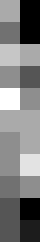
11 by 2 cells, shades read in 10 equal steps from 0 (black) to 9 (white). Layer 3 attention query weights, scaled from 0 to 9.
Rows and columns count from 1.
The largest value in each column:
9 8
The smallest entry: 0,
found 3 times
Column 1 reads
6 4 7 5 9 6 5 5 4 3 3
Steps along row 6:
same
